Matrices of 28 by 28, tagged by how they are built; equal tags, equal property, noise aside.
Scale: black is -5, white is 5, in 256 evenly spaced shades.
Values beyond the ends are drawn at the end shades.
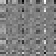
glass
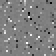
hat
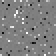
hat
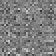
glass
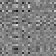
glass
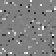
hat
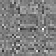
glass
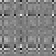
glass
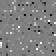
hat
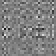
glass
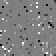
hat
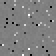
hat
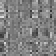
glass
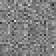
glass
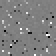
hat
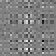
glass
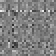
glass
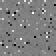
hat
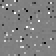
hat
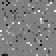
hat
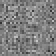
glass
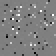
hat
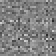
glass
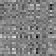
glass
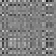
glass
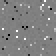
hat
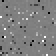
hat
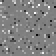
hat
